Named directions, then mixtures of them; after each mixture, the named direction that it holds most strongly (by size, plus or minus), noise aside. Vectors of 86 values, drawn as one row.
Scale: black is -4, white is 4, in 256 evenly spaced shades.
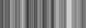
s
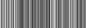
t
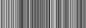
t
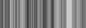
s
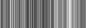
s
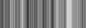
s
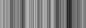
s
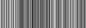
t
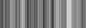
s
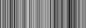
t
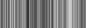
s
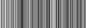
t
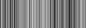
t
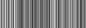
t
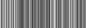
t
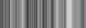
s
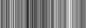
s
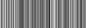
t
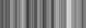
s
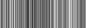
t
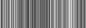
t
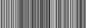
t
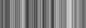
s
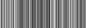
t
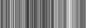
s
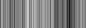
s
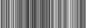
t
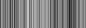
t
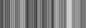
s
